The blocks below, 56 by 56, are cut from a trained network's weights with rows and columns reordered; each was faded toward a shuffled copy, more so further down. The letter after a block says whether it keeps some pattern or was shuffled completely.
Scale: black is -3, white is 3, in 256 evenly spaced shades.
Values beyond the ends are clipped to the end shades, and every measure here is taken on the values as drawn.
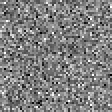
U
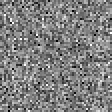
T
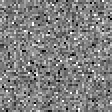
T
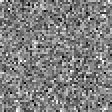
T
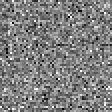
T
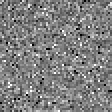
U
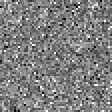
U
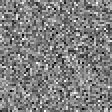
U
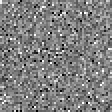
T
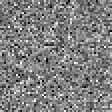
T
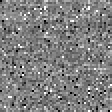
T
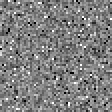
U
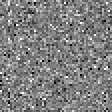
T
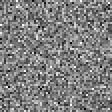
U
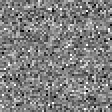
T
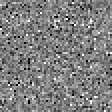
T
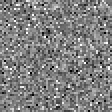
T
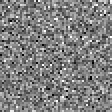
T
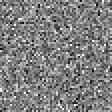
T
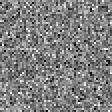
U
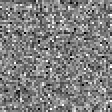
T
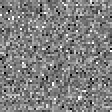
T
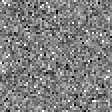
U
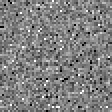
T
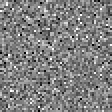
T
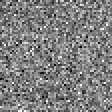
T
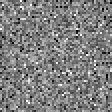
U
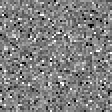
T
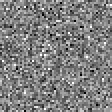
T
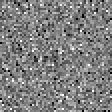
U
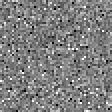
U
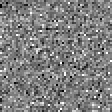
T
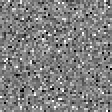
U
